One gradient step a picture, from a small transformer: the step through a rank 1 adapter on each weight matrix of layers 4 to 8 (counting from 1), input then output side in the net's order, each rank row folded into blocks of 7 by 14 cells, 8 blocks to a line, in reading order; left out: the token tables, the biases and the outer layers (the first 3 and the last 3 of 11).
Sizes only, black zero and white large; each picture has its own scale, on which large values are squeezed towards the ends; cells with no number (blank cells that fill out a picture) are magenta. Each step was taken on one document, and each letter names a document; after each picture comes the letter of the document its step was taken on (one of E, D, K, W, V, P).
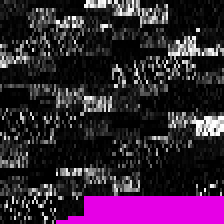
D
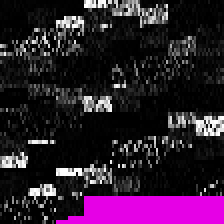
D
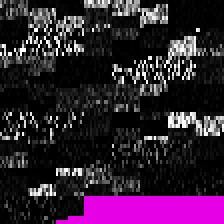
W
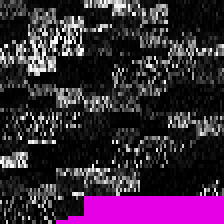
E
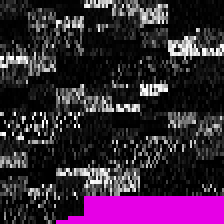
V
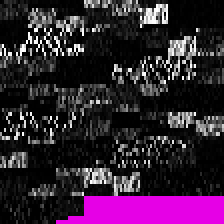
W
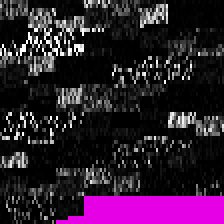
W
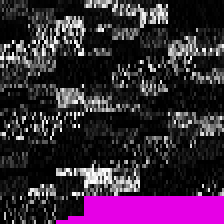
V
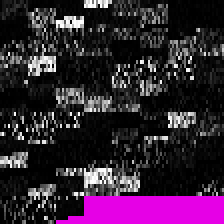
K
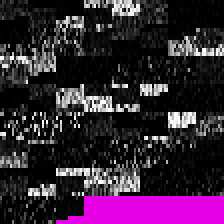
V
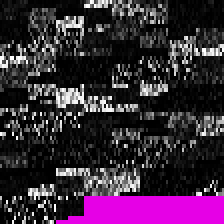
V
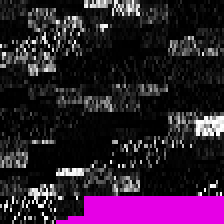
D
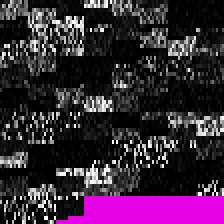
K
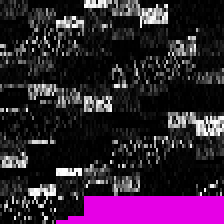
D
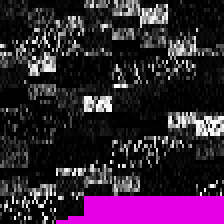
D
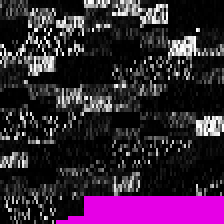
W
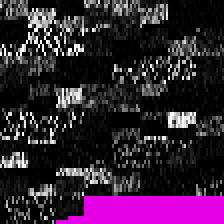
W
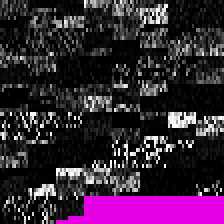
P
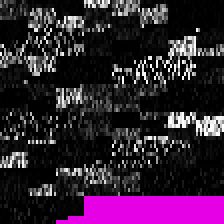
W
